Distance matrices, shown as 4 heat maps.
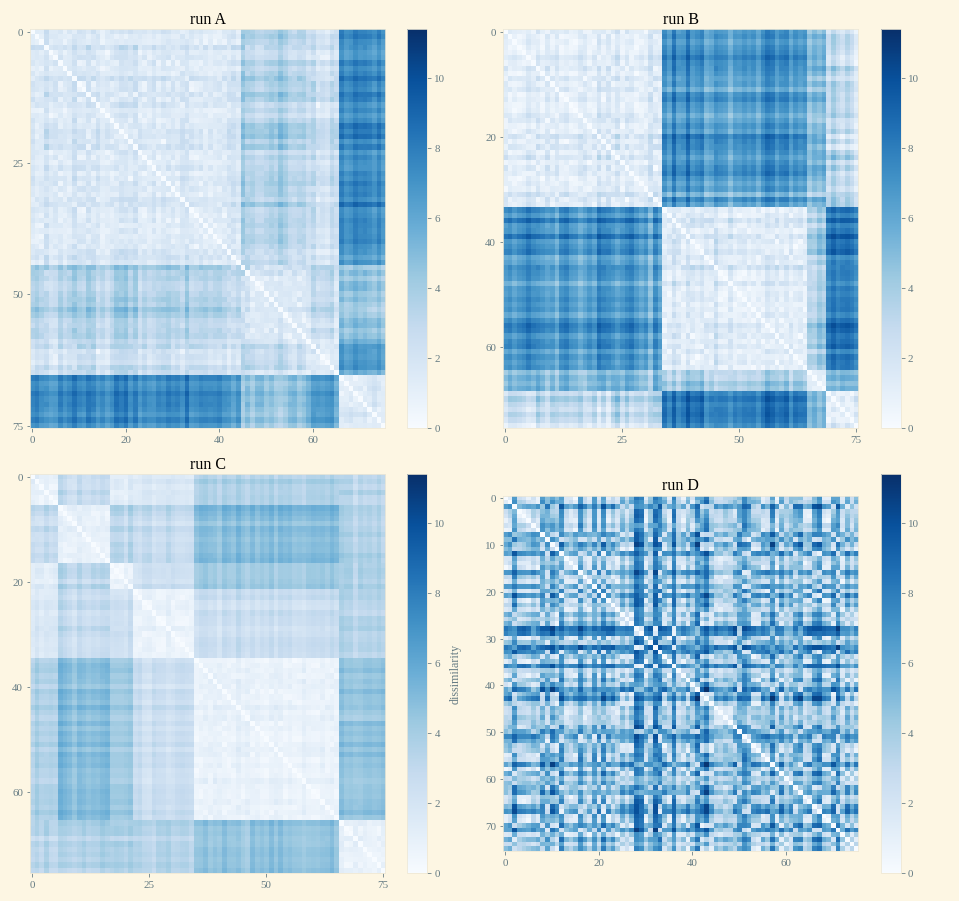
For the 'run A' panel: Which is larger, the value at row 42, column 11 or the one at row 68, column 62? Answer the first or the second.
the second
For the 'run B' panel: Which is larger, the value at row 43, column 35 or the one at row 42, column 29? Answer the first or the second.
the second
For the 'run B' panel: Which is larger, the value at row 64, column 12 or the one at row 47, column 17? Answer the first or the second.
the first
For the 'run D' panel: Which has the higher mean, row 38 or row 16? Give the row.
16
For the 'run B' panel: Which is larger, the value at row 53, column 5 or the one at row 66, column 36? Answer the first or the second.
the first
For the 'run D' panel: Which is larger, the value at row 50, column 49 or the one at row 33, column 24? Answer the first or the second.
the first
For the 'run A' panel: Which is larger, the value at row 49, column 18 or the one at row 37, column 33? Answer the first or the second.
the first
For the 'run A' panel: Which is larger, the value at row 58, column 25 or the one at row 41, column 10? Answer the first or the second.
the first
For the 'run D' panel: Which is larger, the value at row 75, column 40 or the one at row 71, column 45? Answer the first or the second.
the first
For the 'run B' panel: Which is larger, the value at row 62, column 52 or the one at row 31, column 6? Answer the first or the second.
the second
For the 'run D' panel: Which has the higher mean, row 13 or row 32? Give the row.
32
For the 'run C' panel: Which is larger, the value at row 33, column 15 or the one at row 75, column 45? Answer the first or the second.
the second
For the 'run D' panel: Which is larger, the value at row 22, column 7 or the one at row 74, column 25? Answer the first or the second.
the second
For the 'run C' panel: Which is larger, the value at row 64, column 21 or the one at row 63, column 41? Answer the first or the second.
the first
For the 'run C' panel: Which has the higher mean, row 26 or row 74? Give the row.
74
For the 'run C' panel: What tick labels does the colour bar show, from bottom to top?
0, 2, 4, 6, 8, 10
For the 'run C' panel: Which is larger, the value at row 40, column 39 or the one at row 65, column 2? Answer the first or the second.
the second
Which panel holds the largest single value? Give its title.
run D
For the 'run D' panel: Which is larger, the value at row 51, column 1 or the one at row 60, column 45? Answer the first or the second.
the first
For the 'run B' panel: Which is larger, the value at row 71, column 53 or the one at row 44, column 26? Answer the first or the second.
the first
